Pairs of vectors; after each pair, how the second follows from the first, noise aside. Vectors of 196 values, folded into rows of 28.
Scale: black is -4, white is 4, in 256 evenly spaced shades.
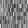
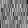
sign-scrambled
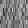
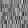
shuffled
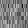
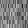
copied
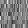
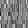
copied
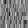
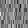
shuffled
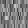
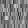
copied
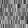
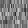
shuffled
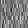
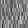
copied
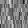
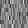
sign-scrambled
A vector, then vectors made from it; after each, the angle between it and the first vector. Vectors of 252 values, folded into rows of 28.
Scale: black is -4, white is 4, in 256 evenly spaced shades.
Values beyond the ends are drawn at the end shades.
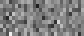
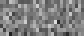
nearly opposite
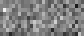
partly opposed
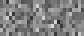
nearly opposite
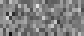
nearly opposite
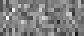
partly opposed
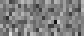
nearly parallel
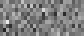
orthogonal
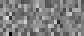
nearly opposite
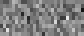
partly opposed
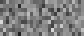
partly aligned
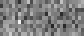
orthogonal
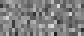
partly opposed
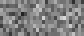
partly opposed
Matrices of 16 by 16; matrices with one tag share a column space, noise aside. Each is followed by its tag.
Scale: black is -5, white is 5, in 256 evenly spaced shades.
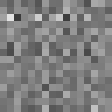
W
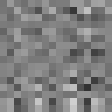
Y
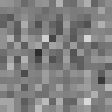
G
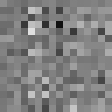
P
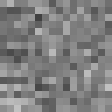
Y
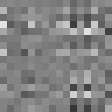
P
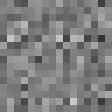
G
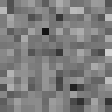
Y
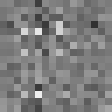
P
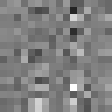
Y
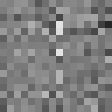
P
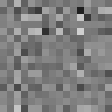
W
